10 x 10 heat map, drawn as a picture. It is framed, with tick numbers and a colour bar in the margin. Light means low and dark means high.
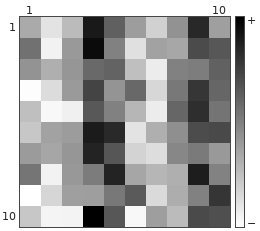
Values change most from cell to cell in the bottom middle. No row or column stands out. Upright stripes repeat 2 times across the table. The bottom left is the ninth with the lowest average.
